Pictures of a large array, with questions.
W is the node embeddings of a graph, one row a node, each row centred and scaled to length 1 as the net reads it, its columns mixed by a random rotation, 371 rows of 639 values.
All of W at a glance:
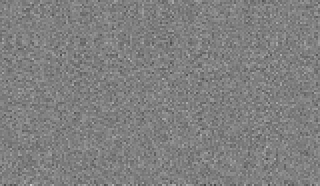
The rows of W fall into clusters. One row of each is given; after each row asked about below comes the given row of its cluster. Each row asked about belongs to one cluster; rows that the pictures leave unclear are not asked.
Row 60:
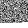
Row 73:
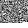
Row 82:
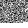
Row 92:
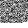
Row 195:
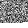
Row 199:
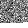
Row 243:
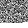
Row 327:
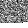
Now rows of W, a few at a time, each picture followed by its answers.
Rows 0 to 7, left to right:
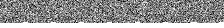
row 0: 92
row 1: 73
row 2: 92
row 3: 243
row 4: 82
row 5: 195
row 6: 92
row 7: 92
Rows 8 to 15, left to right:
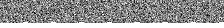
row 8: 243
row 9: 73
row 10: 327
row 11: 327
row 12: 60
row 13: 60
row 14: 73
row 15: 199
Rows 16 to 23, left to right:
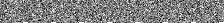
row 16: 60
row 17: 82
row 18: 327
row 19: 243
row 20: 327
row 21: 92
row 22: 82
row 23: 327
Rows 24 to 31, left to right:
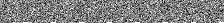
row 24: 60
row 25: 92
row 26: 60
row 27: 92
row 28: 60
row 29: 60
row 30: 82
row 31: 73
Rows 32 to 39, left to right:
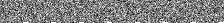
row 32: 327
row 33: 327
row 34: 327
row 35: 73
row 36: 82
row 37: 73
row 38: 92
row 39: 243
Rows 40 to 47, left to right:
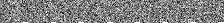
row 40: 60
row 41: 327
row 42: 73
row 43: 199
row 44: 92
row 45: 73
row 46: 73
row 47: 195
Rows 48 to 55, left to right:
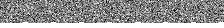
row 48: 243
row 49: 195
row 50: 327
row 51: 60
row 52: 243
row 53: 92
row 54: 199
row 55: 73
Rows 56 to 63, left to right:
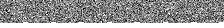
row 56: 199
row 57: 327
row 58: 60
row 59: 243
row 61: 82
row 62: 195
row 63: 92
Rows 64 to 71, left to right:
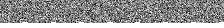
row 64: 73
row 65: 327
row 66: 73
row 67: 199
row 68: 92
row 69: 60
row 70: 243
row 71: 243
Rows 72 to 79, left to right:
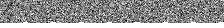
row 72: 199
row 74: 243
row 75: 243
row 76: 60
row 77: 92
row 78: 73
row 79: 73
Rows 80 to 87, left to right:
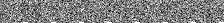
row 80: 60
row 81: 199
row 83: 73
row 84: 73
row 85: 60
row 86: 73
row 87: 73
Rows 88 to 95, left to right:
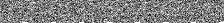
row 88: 73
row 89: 195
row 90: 82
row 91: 73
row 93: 195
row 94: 92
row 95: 243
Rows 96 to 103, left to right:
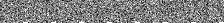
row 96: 82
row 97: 243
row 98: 82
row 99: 73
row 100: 73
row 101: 60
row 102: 327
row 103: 199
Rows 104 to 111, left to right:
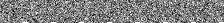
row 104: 73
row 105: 195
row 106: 92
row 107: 195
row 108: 327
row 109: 199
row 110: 199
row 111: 199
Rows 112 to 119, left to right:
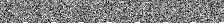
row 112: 199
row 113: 199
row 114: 60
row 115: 60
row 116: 92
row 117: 195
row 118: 92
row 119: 82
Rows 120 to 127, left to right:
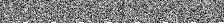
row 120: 82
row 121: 243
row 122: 73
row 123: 73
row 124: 199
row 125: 73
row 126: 73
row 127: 60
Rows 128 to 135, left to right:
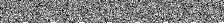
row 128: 243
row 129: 199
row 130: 199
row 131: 327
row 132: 82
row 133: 243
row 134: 82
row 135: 199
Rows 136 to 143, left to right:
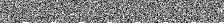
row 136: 73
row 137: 92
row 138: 243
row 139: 92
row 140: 243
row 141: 327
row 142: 243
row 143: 82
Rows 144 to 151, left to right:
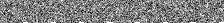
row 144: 199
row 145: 73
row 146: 73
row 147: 73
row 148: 92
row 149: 199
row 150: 60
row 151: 82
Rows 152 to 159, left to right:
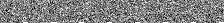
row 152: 199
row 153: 60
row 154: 92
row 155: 195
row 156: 327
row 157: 195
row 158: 195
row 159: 73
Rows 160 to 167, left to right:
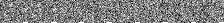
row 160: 82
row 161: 82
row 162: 92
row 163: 73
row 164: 327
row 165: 60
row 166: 199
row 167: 199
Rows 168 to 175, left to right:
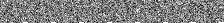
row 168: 199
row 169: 199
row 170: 327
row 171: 243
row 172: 82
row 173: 327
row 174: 60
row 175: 73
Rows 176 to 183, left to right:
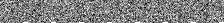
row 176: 92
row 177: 199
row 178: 60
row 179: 195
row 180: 243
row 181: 243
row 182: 73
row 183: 199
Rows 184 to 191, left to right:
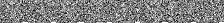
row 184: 60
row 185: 199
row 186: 60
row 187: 60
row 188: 82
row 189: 60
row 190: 195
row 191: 327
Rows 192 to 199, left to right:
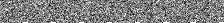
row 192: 92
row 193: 60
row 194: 243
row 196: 82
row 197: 199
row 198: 92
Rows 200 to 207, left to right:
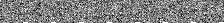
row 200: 82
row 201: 199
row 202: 327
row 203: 92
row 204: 195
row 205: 73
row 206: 73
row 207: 195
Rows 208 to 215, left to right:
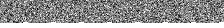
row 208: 199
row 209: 327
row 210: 243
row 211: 327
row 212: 73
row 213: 92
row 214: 199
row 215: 82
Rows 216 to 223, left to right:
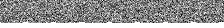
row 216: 92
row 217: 195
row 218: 60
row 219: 92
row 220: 73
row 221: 243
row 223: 195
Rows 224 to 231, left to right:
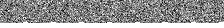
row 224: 199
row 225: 60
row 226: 199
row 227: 327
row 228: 195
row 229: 60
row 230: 199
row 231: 243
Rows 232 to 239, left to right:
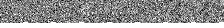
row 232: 243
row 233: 73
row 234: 82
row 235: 195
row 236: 195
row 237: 327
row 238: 199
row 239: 199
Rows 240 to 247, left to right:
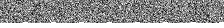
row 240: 243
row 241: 199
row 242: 327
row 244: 60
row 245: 73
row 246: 60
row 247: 199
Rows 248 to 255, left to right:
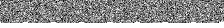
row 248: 92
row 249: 199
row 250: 195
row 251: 327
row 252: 92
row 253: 60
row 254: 327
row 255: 82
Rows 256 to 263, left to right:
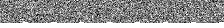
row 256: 73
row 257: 195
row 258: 92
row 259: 73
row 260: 92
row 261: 243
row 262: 327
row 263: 327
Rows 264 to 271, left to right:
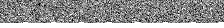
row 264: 327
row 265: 199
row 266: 243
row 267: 60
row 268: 73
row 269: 195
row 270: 60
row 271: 60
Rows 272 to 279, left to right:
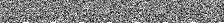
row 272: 92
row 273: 92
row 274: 243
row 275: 195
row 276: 73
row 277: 195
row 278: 73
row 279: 60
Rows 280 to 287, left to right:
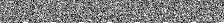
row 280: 92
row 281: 60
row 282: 195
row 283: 243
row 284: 195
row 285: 82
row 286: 243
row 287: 327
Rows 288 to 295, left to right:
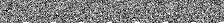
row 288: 199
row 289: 92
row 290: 195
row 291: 243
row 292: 73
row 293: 243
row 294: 195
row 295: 243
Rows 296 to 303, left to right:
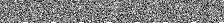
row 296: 327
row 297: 82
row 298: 327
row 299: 73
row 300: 195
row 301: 60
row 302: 243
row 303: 199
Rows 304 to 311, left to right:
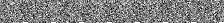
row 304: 60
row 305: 327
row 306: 199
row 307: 60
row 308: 60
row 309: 60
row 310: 327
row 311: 327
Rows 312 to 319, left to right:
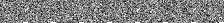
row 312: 82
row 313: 73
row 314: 327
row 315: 243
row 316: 82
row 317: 60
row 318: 82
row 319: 199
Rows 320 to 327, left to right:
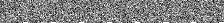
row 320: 327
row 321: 60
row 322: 243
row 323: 327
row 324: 73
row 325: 327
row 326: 92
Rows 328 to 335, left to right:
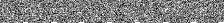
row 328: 82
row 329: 82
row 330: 92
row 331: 327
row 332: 199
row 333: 82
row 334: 92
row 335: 92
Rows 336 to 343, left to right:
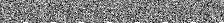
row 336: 82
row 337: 60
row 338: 73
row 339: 73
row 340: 195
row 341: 243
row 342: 73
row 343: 199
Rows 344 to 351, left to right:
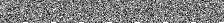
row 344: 195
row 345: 82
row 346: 327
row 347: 327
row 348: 73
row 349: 199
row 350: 327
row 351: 82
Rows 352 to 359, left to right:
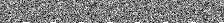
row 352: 60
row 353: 92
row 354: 195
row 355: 199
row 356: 92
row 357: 243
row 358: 73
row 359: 199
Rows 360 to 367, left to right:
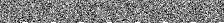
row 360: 73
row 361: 82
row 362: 60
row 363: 199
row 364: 82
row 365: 73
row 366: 60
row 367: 60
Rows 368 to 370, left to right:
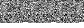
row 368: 195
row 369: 195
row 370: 195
